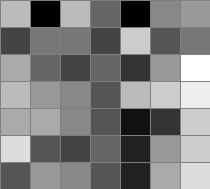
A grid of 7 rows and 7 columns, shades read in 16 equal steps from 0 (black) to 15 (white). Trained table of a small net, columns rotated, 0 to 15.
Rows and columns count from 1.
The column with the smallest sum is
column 5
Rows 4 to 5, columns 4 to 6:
5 11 12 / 5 1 3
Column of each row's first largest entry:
1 5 7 7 7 1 7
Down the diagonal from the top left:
11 7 4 5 1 9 13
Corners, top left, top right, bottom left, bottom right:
11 9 5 13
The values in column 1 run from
4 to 13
